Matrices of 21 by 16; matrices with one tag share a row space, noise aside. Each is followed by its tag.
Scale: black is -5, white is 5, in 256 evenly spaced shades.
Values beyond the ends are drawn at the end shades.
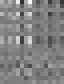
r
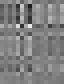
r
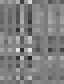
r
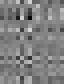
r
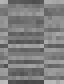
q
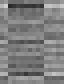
q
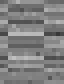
q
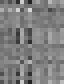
r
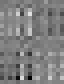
r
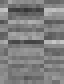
q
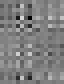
r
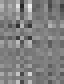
r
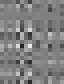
r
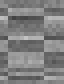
q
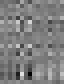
r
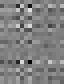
r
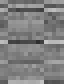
q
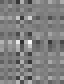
r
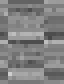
q
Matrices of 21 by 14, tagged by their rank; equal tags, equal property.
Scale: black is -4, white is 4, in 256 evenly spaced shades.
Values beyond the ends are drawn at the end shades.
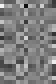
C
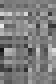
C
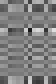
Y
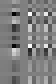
Y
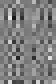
C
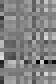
C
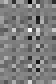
C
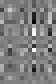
C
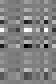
Y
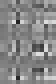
C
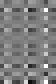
Y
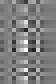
Y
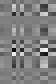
Y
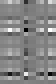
Y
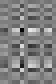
Y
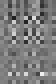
C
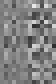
C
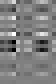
Y
